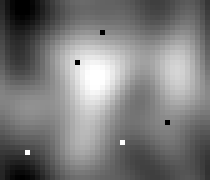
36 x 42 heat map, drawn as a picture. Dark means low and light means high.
The ninth with the lowest average is the top left. There are no regular stripes. The values follow a bell shape. The ninth with the highest average is the centre. Five lone cells stand out: two far higher and three far lower than their neighbours.
